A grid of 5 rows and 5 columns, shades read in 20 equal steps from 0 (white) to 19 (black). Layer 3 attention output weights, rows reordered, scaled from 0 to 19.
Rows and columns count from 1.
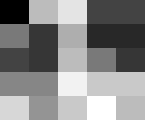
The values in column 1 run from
3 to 19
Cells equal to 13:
0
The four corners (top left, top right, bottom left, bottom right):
19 14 3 5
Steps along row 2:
up down up same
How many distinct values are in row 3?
4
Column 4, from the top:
14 16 10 4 0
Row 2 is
10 15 6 16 16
